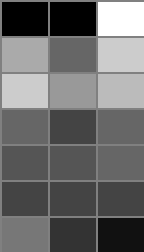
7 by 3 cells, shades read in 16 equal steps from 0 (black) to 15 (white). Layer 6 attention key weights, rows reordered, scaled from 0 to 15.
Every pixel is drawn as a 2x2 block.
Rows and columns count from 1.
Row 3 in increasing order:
9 11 12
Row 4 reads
6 4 6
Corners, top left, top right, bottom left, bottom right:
0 15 7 1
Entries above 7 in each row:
1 2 3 0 0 0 0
